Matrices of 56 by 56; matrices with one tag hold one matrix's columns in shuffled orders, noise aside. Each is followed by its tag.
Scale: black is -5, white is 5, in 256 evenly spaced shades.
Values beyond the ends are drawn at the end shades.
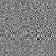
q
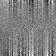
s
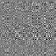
q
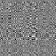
q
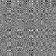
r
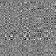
q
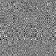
q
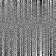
s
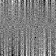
s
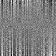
s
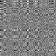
r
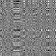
r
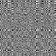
r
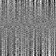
s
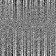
s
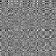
r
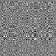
q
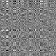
r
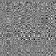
q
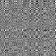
r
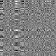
r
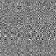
q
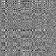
r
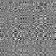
q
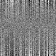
s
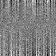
s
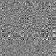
q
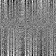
s
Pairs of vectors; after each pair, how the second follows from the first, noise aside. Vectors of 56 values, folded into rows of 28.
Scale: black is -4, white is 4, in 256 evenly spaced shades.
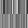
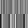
reversed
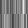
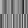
sign-scrambled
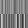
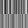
reversed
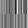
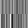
reversed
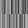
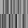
reversed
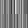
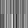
reversed
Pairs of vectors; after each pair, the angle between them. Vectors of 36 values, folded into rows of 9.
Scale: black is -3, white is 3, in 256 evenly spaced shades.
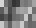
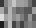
nearly opposite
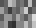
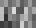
orthogonal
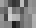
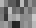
nearly parallel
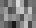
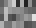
orthogonal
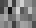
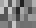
nearly opposite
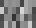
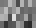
partly opposed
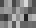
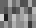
orthogonal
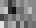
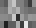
partly opposed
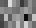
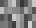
partly aligned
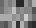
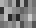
orthogonal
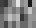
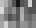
nearly opposite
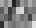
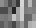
partly aligned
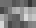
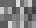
partly opposed
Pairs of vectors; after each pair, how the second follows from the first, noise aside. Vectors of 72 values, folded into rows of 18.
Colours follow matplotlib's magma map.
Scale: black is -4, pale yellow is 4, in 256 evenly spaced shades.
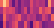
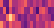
wrapped around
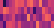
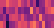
wrapped around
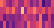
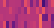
partly zeroed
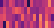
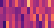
sign-scrambled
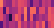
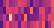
sign-scrambled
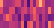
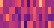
copied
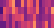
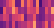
copied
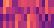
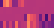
partly zeroed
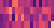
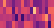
wrapped around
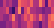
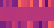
partly zeroed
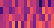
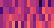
copied
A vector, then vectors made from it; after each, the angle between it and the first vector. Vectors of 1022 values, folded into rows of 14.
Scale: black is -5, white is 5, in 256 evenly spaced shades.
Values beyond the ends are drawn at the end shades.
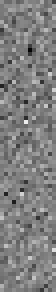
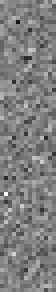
partly opposed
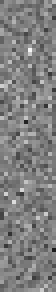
nearly opposite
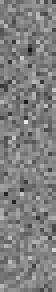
nearly parallel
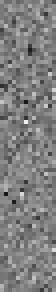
nearly parallel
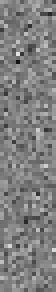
partly aligned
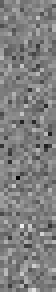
orthogonal
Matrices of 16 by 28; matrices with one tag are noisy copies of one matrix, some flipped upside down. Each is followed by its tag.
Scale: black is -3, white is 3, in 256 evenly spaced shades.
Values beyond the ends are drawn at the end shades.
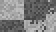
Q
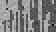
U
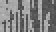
U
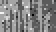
U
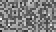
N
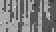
U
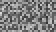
N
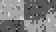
Q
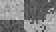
Q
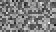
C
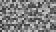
C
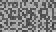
N
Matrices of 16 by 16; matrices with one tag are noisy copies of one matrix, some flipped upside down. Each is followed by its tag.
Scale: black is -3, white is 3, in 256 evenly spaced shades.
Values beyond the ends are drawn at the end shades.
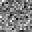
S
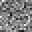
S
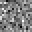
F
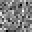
F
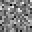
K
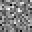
K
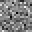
S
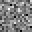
K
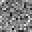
S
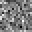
F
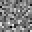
K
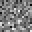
K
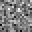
K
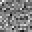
S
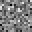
K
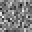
F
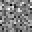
K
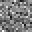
S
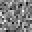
F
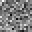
S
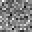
S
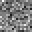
S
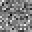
S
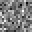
F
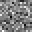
S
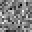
F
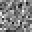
F
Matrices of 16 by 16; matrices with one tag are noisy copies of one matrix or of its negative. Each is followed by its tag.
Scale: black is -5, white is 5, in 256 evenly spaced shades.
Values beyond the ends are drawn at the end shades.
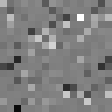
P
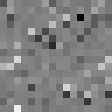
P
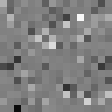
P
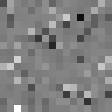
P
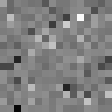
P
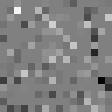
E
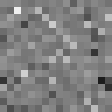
E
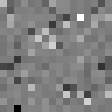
P
